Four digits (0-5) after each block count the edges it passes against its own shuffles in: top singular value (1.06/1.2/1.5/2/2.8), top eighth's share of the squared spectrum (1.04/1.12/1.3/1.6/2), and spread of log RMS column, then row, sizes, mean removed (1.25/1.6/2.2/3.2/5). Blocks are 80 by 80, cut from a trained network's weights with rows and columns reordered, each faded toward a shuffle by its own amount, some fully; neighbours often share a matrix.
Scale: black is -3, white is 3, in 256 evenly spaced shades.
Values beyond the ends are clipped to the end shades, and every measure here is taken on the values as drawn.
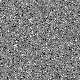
0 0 0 0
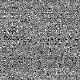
2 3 2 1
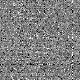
2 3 2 1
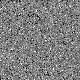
0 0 0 0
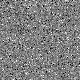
0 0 0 0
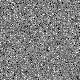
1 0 0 0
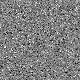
0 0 0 0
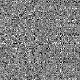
3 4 2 2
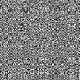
4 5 2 3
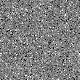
1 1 0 0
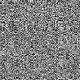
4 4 1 2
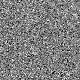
1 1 0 0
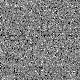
1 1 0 0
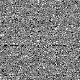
2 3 2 1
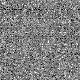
2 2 1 1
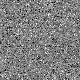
1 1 0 0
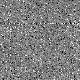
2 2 1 1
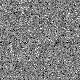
0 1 0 0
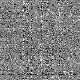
2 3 2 1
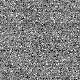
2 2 1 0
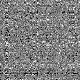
3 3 2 2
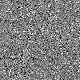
1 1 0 0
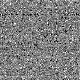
2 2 1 0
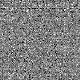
2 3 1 1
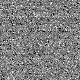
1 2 1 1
